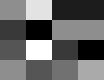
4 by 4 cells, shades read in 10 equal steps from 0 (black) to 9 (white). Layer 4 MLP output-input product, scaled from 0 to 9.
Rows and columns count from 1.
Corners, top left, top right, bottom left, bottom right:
5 1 5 6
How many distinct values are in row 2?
3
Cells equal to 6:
1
